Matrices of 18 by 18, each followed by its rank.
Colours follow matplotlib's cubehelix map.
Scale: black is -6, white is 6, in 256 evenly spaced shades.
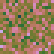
full rank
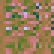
three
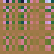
one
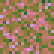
full rank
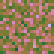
full rank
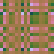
one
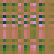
one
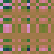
one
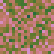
full rank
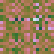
three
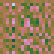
three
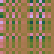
one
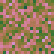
full rank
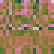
three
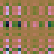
one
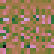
three
